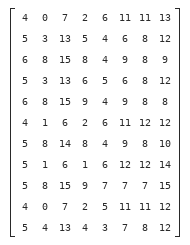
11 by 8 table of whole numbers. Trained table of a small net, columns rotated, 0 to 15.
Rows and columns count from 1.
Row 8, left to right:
5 1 6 1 6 12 12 14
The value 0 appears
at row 1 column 2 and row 10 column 2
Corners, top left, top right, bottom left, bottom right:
4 13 5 12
